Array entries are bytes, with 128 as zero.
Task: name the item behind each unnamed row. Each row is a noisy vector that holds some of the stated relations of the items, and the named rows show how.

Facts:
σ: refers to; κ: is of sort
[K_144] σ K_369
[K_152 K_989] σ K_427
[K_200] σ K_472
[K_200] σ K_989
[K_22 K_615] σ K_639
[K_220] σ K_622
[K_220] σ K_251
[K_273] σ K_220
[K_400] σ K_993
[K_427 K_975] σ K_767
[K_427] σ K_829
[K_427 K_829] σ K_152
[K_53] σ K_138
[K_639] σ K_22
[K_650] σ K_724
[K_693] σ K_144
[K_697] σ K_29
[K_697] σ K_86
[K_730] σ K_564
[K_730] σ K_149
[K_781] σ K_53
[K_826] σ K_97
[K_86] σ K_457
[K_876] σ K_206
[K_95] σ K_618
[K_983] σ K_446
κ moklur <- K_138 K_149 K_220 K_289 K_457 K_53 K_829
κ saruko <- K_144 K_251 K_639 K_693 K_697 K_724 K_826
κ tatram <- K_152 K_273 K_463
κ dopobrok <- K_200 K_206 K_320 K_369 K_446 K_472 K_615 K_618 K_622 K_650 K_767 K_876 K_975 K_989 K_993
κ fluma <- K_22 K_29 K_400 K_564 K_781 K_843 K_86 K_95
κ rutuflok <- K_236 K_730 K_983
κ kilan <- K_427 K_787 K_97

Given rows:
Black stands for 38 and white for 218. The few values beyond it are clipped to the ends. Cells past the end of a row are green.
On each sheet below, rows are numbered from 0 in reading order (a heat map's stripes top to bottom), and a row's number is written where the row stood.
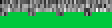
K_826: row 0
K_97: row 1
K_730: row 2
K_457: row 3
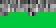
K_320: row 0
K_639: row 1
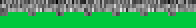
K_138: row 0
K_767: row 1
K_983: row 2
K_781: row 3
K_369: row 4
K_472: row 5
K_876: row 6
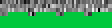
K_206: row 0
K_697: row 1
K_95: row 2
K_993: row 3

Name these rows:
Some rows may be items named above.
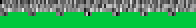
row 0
K_273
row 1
K_730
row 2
K_843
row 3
K_697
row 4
K_400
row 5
K_144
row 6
K_22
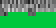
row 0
K_236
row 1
K_53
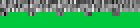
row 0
K_86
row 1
K_251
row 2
K_564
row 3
K_650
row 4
K_53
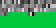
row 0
K_564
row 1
K_697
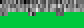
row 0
K_446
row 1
K_693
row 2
K_220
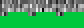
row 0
K_724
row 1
K_993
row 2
K_639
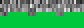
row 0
K_781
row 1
K_149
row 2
K_622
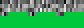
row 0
K_639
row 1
K_29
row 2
K_615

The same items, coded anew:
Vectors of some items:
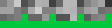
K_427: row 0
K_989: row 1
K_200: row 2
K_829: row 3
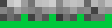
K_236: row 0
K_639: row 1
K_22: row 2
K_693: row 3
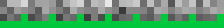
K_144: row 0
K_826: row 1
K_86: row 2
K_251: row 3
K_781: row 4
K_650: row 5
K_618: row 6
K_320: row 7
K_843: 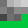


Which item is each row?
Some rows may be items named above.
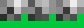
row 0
K_273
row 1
K_730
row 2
K_273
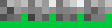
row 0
K_693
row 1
K_457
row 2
K_97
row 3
K_53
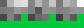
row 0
K_29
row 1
K_220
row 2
K_457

